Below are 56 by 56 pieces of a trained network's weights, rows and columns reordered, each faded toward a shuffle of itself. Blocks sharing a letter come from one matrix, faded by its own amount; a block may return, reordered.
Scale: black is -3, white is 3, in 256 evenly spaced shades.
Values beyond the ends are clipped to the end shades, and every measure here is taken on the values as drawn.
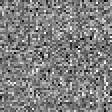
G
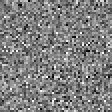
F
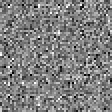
F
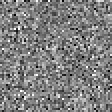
F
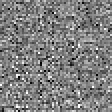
G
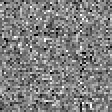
G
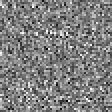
F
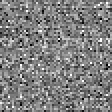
G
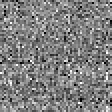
G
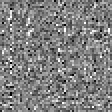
G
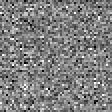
G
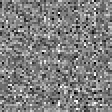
G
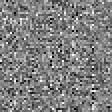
G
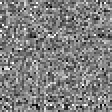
F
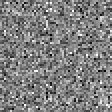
F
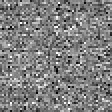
G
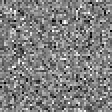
G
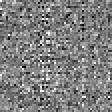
G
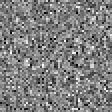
F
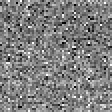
G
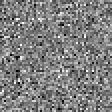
F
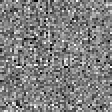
F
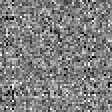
G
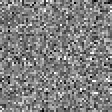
F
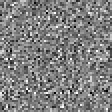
F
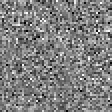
F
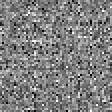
G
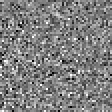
F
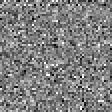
F
